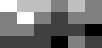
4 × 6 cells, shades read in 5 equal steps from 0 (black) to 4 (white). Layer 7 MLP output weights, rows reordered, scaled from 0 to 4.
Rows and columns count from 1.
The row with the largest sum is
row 1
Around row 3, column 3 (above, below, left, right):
2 1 2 1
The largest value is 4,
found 2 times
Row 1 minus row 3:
2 1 2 1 2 2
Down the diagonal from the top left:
4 4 1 0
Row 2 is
2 4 2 1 2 2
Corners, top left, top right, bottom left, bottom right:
4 2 1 1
